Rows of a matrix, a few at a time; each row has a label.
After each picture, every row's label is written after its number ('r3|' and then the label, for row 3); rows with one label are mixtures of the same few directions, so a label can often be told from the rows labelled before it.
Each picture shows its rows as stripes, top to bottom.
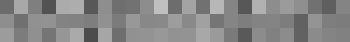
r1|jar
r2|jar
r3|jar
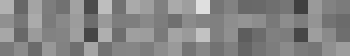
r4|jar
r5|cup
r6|jar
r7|cup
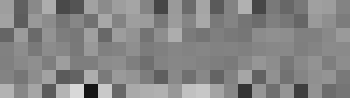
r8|jar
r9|jar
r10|cup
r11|cup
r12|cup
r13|jar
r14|jar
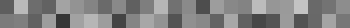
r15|jar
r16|cup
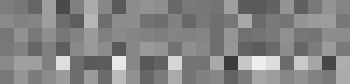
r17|cup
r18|jar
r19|cup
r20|cup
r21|cup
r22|cup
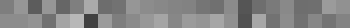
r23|cup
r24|jar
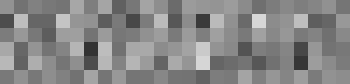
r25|cup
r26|jar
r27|jar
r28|jar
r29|jar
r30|jar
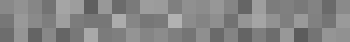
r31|jar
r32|cup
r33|cup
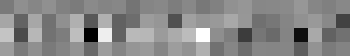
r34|jar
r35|cup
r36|jar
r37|jar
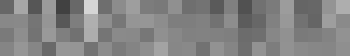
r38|cup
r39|cup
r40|cup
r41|jar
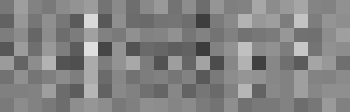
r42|jar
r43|jar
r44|cup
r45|jar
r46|jar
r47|jar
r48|jar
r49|cup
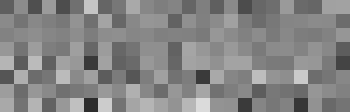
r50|cup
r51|cup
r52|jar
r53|cup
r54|cup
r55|jar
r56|jar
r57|jar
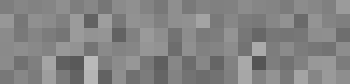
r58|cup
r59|jar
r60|cup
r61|jar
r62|jar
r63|jar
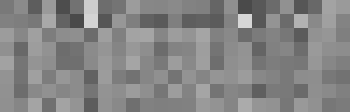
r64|cup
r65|jar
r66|jar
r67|jar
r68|jar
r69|cup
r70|jar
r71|cup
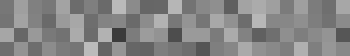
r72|cup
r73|jar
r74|cup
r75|jar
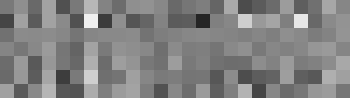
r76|cup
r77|jar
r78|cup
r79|jar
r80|cup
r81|cup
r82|jar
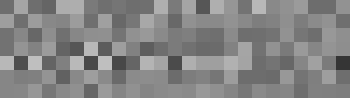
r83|jar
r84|cup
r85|cup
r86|jar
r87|cup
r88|cup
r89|jar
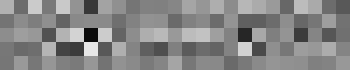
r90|cup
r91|cup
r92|jar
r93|jar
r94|cup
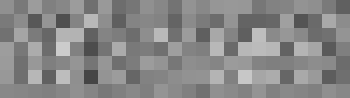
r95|cup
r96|cup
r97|jar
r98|cup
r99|cup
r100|cup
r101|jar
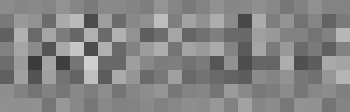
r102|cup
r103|jar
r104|cup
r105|jar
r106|cup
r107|cup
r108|cup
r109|cup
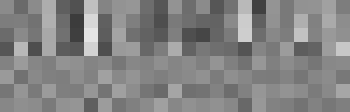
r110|jar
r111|jar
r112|jar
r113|cup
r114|jar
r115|jar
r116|cup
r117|jar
